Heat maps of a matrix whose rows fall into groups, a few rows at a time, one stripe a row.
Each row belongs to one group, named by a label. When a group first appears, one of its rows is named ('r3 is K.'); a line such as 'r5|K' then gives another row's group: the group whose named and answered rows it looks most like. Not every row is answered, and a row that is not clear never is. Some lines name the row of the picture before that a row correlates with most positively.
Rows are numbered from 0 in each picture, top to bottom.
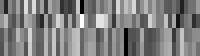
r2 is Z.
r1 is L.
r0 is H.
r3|Z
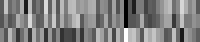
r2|H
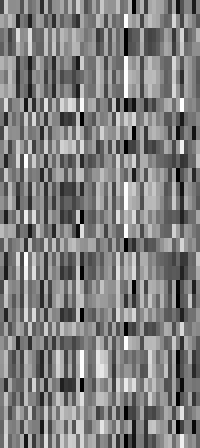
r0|L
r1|H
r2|Z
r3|Z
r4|H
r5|H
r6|H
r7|Z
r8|H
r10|Z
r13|H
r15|H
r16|H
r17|Z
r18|H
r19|H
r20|L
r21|L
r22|H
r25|L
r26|L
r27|H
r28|L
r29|Z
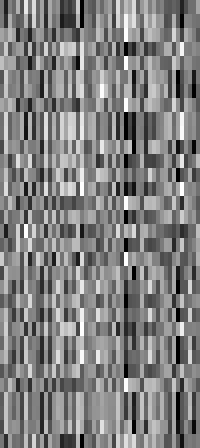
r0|H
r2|H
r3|Z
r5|L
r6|L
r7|H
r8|Z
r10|L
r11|Z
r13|Z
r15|Z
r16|H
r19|L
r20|L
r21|Z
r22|L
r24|L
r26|Z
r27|H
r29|L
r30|L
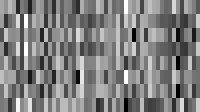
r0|H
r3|H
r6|L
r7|Z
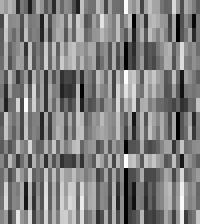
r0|H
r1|L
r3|Z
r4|Z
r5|H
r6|H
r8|L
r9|L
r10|Z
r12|Z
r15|Z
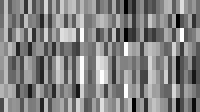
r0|Z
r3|H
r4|L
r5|L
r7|L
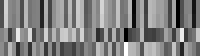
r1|L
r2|Z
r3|H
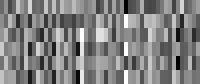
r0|Z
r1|H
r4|L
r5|H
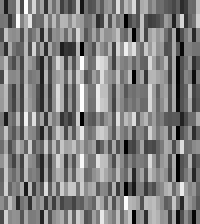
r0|H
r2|L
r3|H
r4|L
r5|L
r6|L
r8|H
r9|L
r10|Z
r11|L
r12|L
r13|Z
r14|H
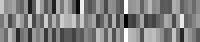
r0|H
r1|Z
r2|H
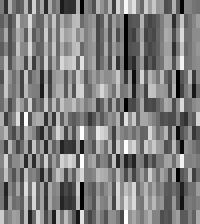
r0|H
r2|Z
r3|Z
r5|L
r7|Z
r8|H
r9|L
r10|H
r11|Z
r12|L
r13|H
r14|H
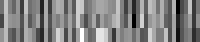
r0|L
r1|L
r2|L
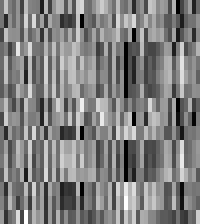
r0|L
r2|L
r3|Z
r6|Z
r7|L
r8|L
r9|H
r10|Z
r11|Z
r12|Z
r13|H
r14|H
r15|H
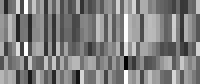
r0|H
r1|H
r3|H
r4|Z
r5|H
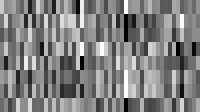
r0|H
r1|Z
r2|Z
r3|L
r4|H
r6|H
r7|Z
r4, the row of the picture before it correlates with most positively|0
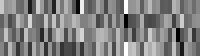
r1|Z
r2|L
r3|H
